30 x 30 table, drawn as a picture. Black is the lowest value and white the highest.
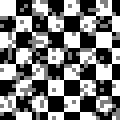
Mirror symmetry: none. Histogram: two levels. Grain: checkered. Average level on the scale: 50%. Odd rows or columns: none. Seam: none.
